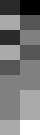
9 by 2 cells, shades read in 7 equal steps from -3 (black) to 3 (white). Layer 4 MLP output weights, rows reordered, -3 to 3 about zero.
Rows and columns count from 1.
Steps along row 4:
down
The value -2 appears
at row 1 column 1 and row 3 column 1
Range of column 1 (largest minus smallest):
3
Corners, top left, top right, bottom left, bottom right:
-2 -3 1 3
